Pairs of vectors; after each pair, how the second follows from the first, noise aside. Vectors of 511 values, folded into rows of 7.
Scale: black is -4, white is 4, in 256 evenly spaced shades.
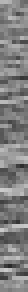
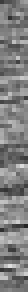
negated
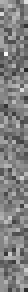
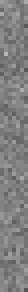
shrunk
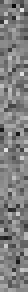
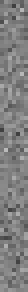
shrunk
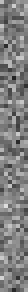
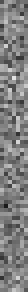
negated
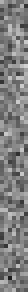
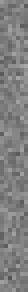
shrunk
